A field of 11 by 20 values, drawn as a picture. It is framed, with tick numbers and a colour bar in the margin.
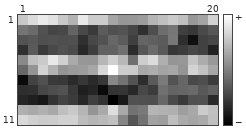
Horizontal stripes repeat 2 times down the table. The grain runs across in streaks. No overall slope runs across the table. Values change most from cell to cell in the centre. Overall the values sit about 50% of the way up the scale.
